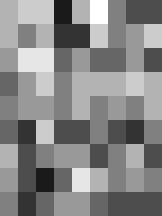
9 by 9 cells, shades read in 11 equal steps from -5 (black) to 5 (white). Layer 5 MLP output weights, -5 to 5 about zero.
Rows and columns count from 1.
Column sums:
6 -1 11 -9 8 8 -2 1 -1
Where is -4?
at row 1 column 4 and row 8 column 3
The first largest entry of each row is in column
6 6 2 3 5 3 1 5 4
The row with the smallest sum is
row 6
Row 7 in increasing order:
-2 -2 -2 0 0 1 1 2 2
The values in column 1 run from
-1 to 2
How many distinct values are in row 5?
3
